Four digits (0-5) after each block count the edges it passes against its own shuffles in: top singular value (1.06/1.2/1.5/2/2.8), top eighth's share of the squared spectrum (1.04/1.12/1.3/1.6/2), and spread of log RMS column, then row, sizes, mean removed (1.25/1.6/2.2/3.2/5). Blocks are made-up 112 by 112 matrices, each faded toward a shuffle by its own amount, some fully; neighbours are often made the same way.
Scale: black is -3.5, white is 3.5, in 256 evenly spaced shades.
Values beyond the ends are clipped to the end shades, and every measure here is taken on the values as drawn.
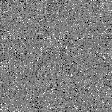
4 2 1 2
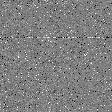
3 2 0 0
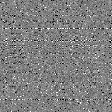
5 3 2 3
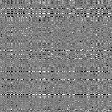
5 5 3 4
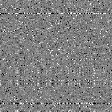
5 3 1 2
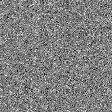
3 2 1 1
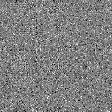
3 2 1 1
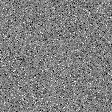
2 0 0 0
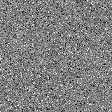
2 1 0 0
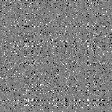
4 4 2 3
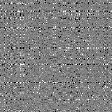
4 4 3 3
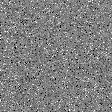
1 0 0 0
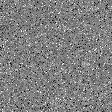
2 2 0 0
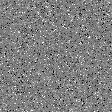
0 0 0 0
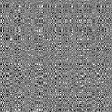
5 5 4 4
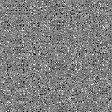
4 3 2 2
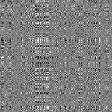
5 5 4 4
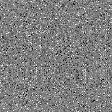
4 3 1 1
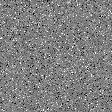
0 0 0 0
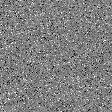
2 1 0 0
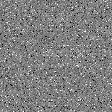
3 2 0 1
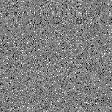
4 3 1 1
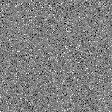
4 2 1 1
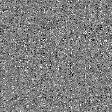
1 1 2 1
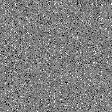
1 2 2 2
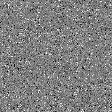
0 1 2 1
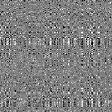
5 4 3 3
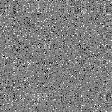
4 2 1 1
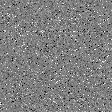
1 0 0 1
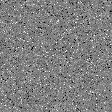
0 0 0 0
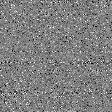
1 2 0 2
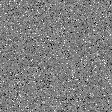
0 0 0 0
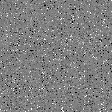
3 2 1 1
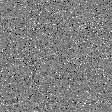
1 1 0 1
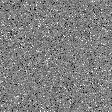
0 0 0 0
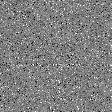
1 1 0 1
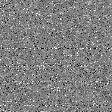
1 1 0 2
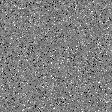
0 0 0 0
